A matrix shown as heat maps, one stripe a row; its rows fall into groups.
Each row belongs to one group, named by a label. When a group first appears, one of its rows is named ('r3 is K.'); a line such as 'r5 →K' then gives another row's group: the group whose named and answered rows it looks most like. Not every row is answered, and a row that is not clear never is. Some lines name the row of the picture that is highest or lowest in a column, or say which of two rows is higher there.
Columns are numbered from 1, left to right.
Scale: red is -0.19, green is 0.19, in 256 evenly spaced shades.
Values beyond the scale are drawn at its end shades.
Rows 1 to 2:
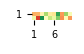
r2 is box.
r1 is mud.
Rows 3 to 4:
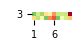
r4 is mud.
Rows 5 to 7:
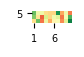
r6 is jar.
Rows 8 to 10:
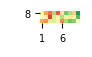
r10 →mud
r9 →jar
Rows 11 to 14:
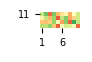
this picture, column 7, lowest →11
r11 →jar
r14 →box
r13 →mud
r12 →jar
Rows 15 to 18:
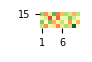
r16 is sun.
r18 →mud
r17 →box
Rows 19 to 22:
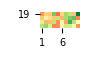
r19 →jar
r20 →mud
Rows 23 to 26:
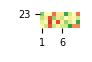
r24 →jar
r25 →jar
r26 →sun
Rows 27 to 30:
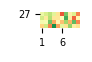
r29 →box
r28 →box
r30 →sun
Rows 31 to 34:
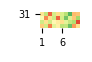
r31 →sun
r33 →box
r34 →sun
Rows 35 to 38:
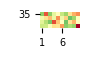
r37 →box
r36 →sun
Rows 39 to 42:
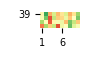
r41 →sun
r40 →jar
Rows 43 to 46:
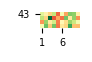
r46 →sun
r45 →sun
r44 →box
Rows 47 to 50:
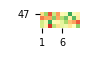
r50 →jar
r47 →sun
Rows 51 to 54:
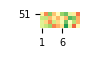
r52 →sun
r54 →box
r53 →mud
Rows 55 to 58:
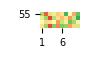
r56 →jar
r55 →jar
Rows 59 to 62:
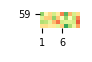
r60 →mud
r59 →mud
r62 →mud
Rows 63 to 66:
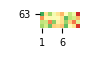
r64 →mud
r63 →box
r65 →jar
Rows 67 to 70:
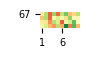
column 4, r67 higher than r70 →Yes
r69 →mud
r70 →mud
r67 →jar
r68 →sun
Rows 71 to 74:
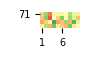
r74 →sun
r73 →mud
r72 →sun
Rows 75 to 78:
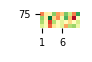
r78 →sun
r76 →box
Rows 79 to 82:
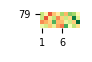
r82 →mud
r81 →jar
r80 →mud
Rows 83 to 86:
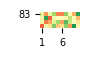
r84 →sun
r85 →mud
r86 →mud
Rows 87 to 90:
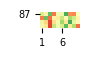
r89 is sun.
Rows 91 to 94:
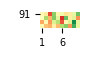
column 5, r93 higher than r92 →Yes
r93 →mud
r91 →jar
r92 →mud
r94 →mud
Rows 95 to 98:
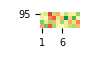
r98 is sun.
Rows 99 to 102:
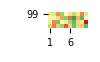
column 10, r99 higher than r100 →Yes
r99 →jar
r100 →mud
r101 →box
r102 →jar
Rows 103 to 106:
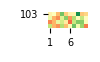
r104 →mud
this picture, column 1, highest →106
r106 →mud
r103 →sun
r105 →mud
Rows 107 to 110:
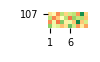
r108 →mud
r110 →box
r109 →sun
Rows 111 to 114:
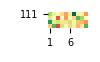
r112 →sun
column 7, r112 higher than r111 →No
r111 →box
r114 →jar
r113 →box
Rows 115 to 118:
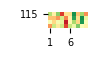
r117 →mud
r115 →box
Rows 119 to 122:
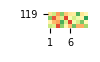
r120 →jar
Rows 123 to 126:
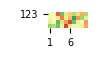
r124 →mud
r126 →box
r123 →jar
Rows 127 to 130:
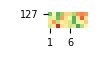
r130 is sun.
